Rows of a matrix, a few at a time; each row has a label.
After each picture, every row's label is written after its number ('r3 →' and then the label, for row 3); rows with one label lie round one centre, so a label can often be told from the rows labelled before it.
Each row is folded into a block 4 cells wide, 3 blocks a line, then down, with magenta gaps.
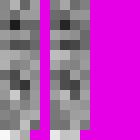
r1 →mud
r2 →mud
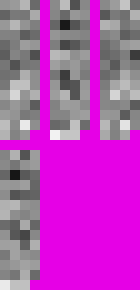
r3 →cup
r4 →mud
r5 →cup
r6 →mud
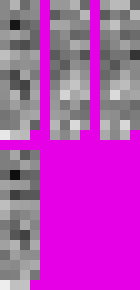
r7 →mud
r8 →cup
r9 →cup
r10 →mud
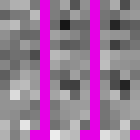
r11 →cup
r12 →mud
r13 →mud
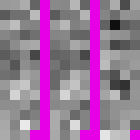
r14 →cup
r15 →cup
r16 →mud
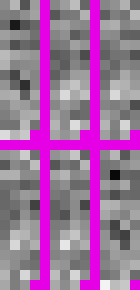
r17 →mud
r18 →cup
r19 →cup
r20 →cup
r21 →cup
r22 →mud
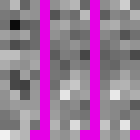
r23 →mud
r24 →cup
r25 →cup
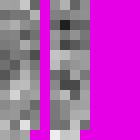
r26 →cup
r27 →mud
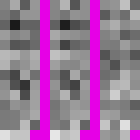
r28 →mud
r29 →mud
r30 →cup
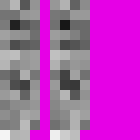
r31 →mud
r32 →mud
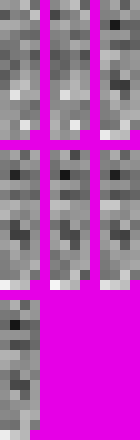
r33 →cup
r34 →cup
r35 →mud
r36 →mud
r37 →mud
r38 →mud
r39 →mud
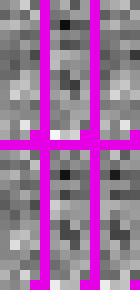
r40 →cup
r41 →mud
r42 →cup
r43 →cup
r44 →mud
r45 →mud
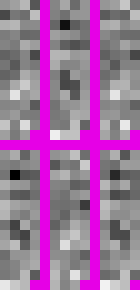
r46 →cup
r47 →mud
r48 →cup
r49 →mud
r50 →cup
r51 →mud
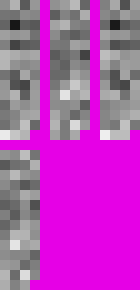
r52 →mud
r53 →cup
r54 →mud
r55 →cup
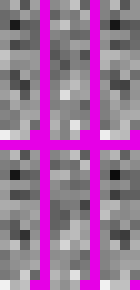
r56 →mud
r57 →cup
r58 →mud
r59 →mud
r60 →cup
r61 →mud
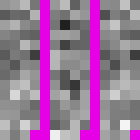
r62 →cup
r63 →mud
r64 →cup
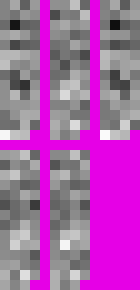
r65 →mud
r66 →cup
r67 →mud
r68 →cup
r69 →cup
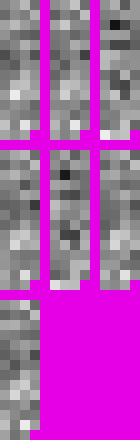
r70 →cup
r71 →cup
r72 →mud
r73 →cup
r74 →mud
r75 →cup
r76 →cup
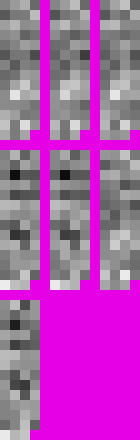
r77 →cup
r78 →cup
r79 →cup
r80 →mud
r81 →mud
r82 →cup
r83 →mud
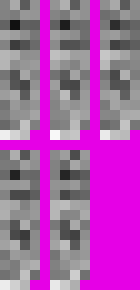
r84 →mud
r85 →mud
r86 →mud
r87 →mud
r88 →mud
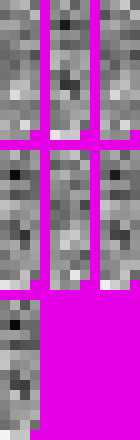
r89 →cup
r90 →mud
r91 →cup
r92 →mud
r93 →cup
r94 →mud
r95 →mud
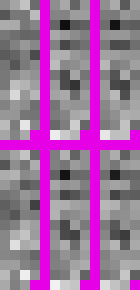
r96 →cup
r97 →mud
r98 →mud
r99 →cup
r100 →mud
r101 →mud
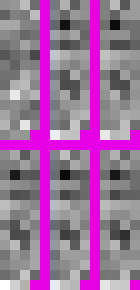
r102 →cup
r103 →mud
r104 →mud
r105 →mud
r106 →mud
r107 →mud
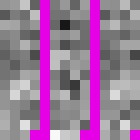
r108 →cup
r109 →mud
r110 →cup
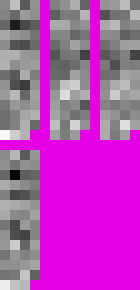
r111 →mud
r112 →cup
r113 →cup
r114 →mud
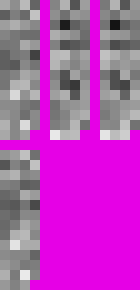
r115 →cup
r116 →mud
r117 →mud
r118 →cup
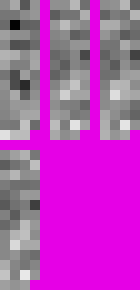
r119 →mud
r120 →cup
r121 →cup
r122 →cup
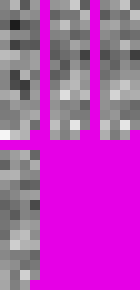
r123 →mud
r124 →cup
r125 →cup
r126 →cup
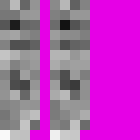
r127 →mud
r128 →mud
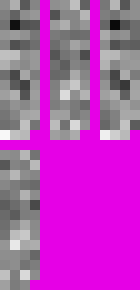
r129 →mud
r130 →cup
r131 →mud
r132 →cup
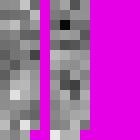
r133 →cup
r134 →mud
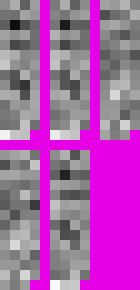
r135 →mud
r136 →mud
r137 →cup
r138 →cup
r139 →mud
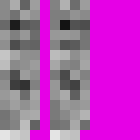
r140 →mud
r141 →mud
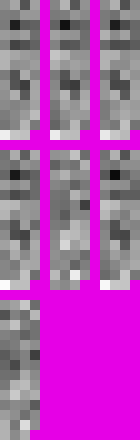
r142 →mud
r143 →mud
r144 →mud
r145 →mud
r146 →cup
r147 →mud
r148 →cup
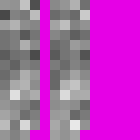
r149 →cup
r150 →cup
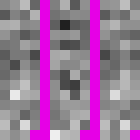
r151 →cup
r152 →mud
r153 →cup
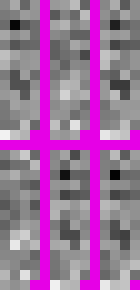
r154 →mud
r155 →cup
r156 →mud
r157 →cup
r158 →mud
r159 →mud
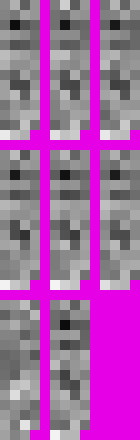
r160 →mud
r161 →mud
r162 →mud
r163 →mud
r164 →mud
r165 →mud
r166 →cup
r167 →mud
